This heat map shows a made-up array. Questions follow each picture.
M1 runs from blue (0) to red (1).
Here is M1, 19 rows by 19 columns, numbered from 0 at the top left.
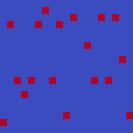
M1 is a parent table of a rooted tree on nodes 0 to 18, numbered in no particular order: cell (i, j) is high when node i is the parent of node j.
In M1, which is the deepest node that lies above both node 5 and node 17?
3
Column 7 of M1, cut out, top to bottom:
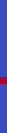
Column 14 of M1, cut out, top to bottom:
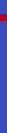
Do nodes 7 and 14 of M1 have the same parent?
no
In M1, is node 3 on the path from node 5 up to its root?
yes
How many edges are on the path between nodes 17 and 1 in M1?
3
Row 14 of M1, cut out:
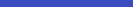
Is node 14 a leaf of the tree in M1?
yes
